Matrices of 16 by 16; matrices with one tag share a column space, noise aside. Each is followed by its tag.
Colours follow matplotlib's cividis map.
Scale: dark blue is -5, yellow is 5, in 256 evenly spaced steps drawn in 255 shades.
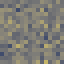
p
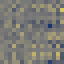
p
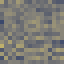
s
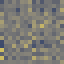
s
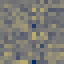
p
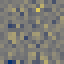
p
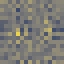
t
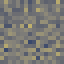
s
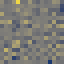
s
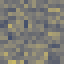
p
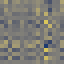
s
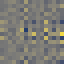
t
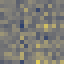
p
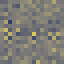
t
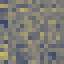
p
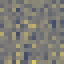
p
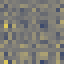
p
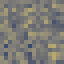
p
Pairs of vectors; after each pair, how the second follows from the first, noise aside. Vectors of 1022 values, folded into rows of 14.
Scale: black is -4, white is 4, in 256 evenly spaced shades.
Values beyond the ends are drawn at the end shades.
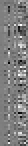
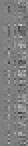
shrunk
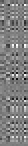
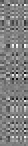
copied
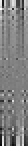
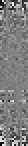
sign-scrambled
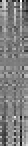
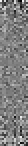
sign-scrambled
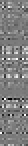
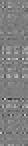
shrunk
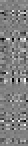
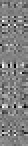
reversed
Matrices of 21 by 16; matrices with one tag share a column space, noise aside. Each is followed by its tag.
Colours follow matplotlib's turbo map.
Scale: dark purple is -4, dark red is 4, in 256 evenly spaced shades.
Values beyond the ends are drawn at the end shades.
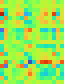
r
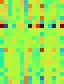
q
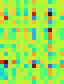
r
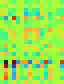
r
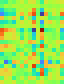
r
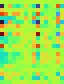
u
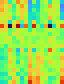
q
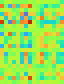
u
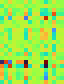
r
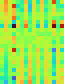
q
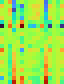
q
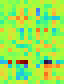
r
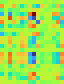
u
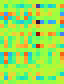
u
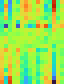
q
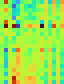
q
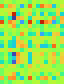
u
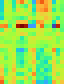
q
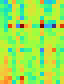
q
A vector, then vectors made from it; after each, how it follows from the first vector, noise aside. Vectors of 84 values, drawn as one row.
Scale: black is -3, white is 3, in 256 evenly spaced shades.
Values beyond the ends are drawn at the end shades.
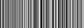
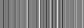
partly zeroed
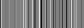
partly zeroed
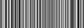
wrapped around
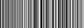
copied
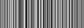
wrapped around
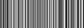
wrapped around
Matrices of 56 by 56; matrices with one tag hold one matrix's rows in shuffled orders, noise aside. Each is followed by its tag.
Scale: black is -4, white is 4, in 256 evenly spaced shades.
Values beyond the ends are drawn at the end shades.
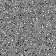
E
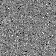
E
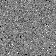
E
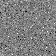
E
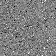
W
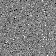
W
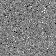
W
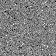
W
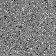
W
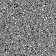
W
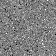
W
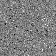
W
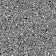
E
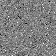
E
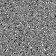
W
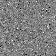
E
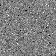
E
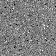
W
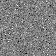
E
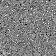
E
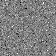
E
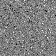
W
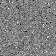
E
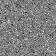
E
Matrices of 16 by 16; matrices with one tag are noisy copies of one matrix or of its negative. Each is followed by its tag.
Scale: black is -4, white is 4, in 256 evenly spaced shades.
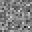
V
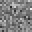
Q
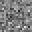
V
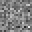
V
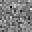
Q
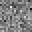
Q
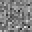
V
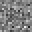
V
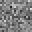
Q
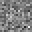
V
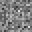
V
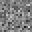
V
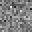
Q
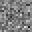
V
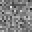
Q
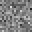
Q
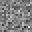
V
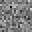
Q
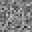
V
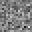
V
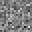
V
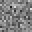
Q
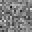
Q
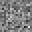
V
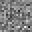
V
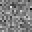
Q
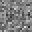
V
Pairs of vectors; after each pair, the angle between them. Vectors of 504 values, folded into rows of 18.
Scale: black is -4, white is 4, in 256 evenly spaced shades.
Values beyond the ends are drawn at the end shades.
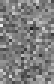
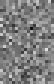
nearly parallel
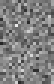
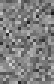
partly aligned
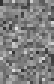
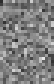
nearly parallel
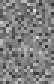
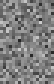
nearly parallel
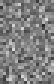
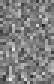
nearly parallel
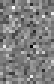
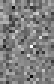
nearly opposite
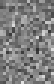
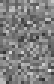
partly opposed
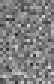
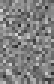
partly opposed
